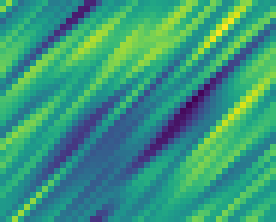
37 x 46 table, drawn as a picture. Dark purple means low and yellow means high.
Streaks slant up to the right. The ninth with the highest average is the top middle. The centre is the ninth with the lowest average. The halves do not mirror each other.
